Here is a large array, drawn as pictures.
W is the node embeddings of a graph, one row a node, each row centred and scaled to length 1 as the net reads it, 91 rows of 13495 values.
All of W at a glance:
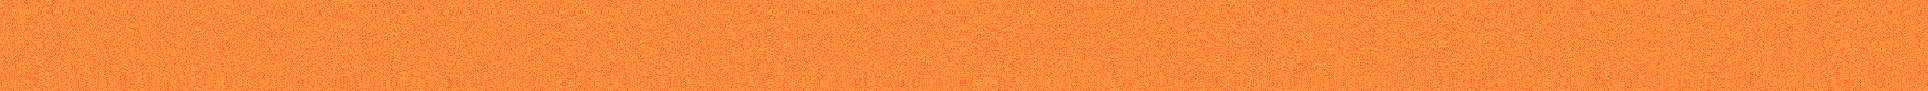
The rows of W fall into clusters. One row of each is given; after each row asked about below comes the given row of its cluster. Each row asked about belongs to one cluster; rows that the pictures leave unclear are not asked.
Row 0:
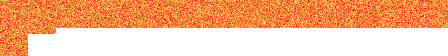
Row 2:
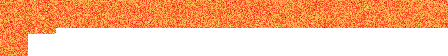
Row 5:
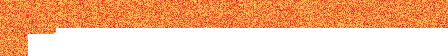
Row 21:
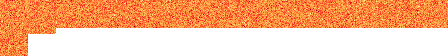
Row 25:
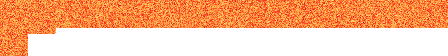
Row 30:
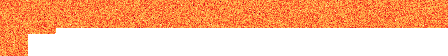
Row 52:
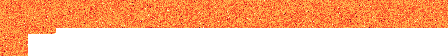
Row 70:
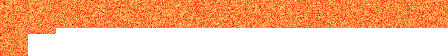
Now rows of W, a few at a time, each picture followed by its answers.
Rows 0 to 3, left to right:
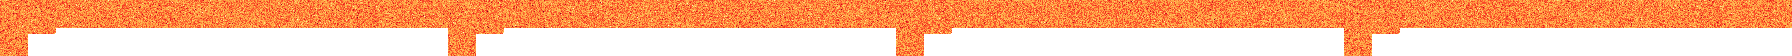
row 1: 25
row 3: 0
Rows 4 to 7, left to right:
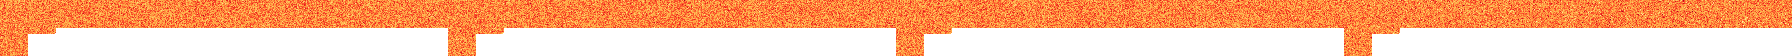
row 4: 70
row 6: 5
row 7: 25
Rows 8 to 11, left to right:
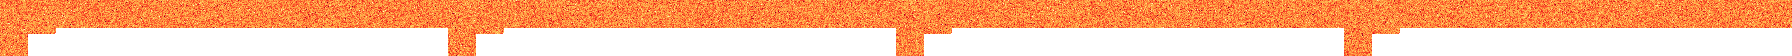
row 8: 30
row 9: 25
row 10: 70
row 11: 70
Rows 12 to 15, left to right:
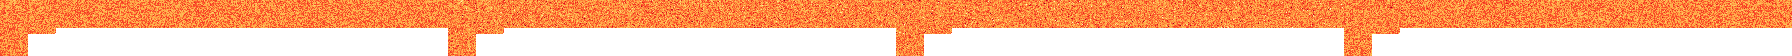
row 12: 70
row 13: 70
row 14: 21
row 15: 0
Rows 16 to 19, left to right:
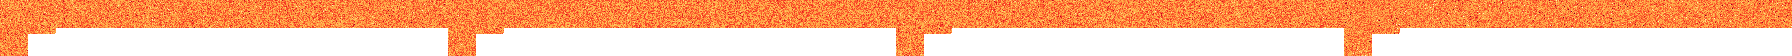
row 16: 5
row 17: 21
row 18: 30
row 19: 52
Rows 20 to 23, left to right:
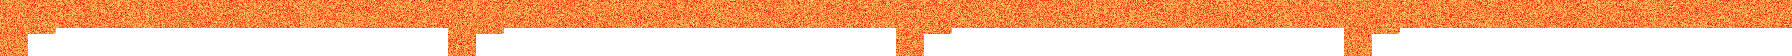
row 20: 5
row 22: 0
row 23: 5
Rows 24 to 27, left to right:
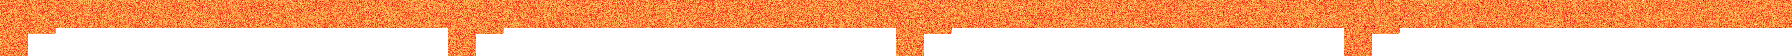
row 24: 2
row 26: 25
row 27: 2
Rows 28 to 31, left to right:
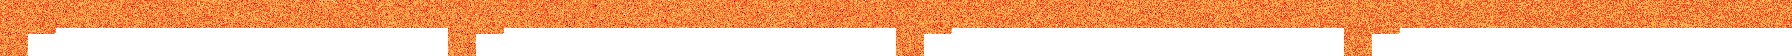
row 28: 0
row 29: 30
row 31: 5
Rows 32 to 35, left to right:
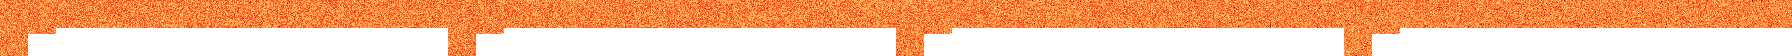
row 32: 21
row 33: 2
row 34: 70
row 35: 30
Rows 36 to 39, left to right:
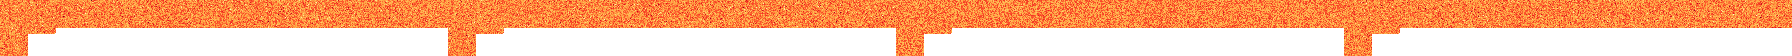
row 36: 2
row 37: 70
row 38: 25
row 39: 2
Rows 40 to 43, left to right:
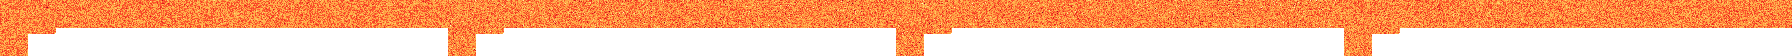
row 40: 0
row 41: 5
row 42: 5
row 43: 30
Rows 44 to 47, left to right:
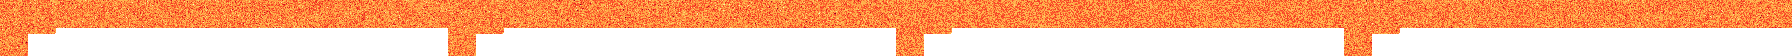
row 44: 2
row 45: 0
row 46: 5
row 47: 2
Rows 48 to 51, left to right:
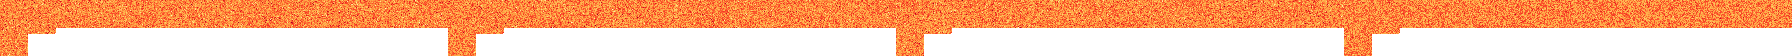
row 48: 25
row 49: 25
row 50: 30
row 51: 2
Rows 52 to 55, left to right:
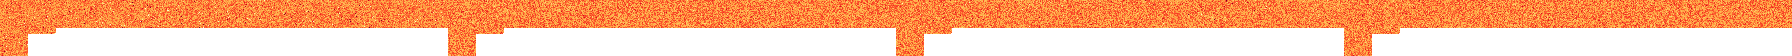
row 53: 25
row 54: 2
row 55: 21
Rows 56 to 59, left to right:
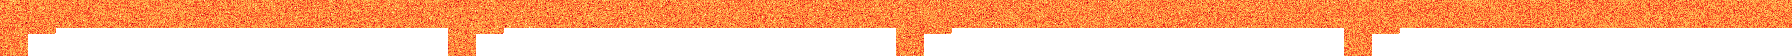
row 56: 70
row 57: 30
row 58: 52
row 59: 2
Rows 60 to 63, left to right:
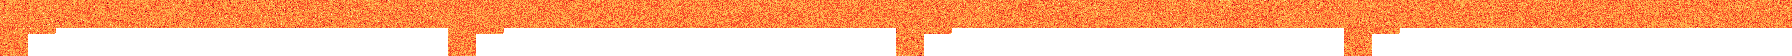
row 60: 70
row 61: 52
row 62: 0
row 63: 5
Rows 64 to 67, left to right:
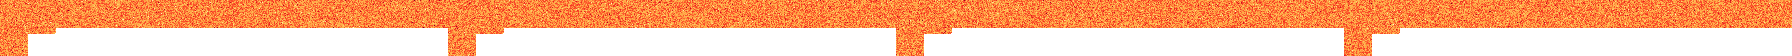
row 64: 5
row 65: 0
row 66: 25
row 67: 70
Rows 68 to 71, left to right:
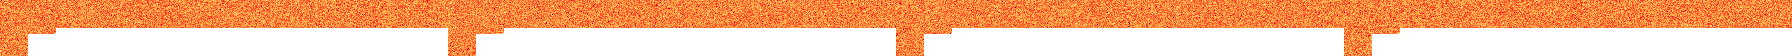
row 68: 0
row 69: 52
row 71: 5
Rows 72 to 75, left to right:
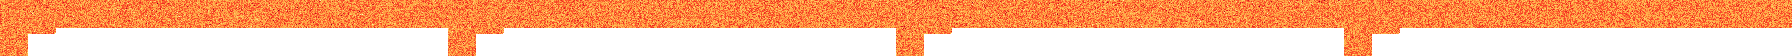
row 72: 0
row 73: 21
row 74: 0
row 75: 2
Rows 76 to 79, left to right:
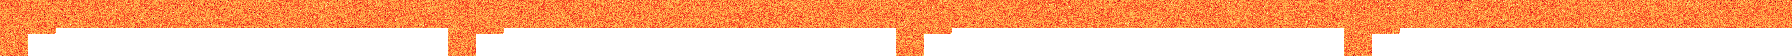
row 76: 30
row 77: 52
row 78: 0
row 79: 52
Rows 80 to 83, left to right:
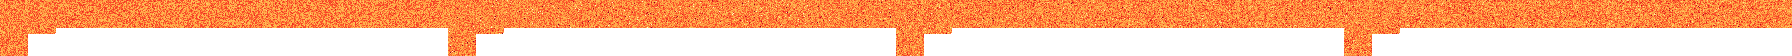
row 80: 21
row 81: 52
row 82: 21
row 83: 21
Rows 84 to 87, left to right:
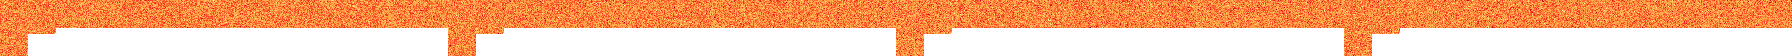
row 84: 0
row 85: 21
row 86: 5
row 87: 52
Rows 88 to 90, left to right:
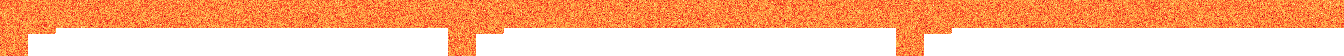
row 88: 30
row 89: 21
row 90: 2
